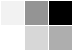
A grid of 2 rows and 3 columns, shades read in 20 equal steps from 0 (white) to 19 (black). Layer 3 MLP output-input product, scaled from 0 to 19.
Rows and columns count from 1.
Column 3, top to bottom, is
19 6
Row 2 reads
0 3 6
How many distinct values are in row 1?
3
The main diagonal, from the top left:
1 3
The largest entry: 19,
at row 1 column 3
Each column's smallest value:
0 3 6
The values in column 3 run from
6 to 19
